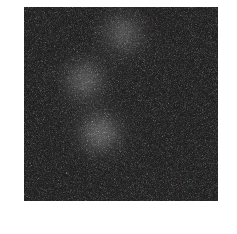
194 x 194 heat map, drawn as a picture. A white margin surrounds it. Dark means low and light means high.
Odd rows or columns: none. Histogram: skewed, a long tail of high values. Bumps: three. Average level on the scale: 20%.
